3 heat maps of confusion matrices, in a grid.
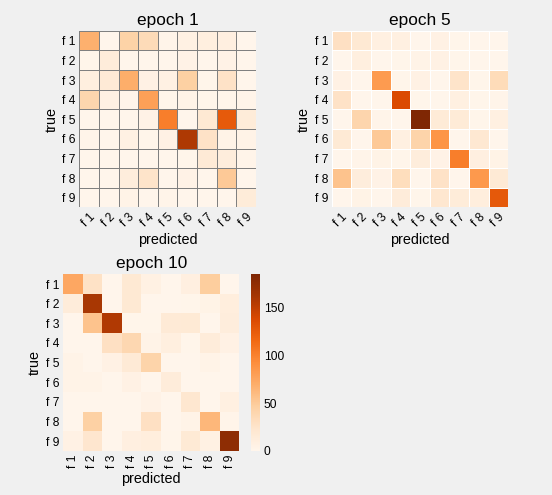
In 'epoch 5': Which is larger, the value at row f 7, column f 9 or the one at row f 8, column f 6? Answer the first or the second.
the second
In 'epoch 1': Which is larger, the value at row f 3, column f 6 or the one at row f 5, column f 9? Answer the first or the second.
the first
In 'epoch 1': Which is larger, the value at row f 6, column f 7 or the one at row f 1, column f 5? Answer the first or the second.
the first
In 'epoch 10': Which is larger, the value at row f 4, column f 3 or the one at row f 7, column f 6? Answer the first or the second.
the first
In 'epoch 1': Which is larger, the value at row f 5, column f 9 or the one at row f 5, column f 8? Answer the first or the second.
the second
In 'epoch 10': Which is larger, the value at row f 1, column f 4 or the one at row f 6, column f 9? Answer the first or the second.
the first
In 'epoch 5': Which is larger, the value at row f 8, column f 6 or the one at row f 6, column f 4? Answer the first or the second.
the first
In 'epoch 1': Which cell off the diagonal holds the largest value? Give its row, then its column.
f 5, f 8
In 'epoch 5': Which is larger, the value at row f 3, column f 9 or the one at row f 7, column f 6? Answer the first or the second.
the first
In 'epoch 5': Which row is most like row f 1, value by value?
f 2
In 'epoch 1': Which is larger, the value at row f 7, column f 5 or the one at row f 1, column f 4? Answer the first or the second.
the second
